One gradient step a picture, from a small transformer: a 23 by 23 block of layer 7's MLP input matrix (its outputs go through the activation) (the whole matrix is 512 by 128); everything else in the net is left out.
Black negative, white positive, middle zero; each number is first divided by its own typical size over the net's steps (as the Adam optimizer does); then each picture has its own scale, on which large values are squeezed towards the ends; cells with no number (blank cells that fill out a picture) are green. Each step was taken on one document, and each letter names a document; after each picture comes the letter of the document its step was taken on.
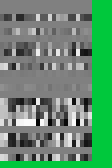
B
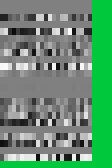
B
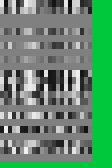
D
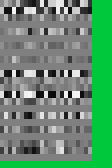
D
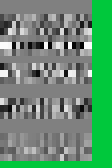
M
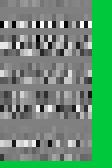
M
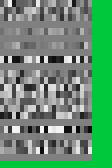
D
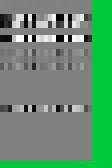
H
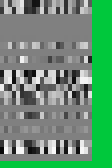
D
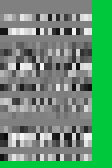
B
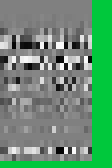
M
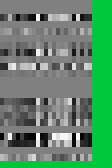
B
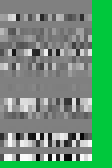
B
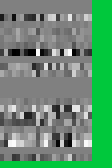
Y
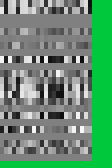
D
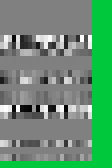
M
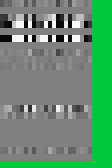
H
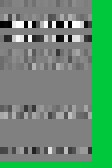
H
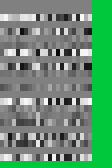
B
